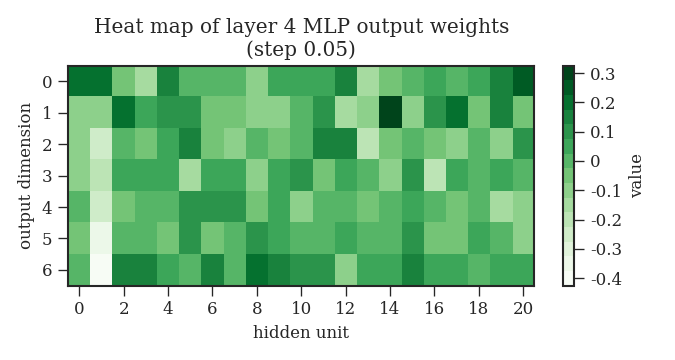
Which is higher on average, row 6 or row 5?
row 6
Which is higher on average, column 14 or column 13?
column 14
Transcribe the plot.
Title: Heat map of layer 4 MLP output weights (step 0.05)
x-axis: hidden unit, ticks 0 2 4 6 8 10 12 14 16 18 20
y-axis: output dimension, ticks 0 1 2 3 4 5 6 (0 at the top)
Colour bar: value, ticks -0.4 -0.3 -0.2 -0.1 0 0.1 0.2 0.3
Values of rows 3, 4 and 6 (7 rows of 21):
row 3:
-0.1 -0.2 0.05 0.05 0.05 -0.15 0.05 0.05 -0.1 0.05 0.1 -0.05 0.05 0 -0.1 0.1 -0.2 0.05 0 0.05 0
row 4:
0 -0.25 -0.05 0 0 0.1 0.1 0.1 -0.05 0.05 -0.1 0 0 -0.05 0 0.05 0 -0.05 0 -0.15 -0.1
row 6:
0 -0.4 0.15 0.15 0.05 0 0.15 0 0.2 0.15 0.1 0.1 -0.1 0.05 0.05 0.15 0.05 0.05 0 0.05 0.05
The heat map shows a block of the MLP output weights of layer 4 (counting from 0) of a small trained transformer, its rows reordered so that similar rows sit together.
